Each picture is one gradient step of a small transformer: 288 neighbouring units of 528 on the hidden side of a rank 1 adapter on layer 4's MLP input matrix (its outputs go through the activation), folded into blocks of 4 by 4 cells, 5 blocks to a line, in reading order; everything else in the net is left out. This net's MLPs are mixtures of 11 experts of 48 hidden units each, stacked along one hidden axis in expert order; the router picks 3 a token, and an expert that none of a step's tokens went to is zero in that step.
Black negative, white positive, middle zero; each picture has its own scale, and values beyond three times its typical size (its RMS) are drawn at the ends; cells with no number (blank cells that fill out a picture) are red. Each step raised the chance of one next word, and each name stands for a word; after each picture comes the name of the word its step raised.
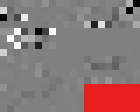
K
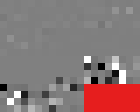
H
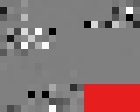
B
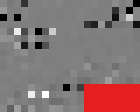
K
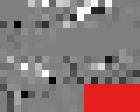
K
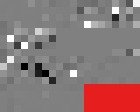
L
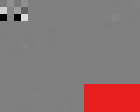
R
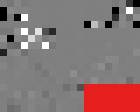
B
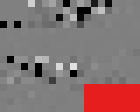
H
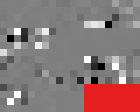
H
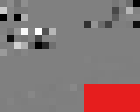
R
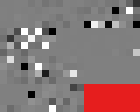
B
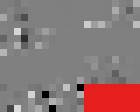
H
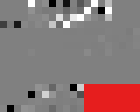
R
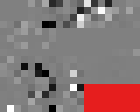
L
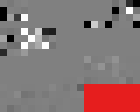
B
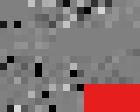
H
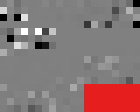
R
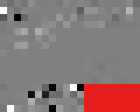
L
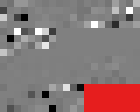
H
